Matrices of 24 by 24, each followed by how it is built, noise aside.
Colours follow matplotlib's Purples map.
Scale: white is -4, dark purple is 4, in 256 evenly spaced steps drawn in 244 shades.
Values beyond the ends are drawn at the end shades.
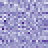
low rank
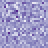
low rank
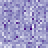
low rank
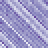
Toeplitz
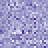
low rank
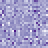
low rank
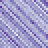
Toeplitz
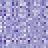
low rank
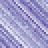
Toeplitz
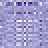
low rank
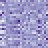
low rank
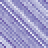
Toeplitz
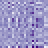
low rank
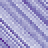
Toeplitz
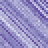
Toeplitz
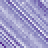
Toeplitz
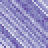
Toeplitz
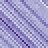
Toeplitz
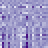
low rank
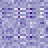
low rank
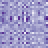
low rank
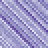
Toeplitz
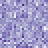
low rank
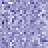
low rank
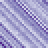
Toeplitz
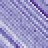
Toeplitz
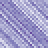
Toeplitz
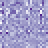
low rank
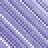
Toeplitz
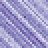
Toeplitz
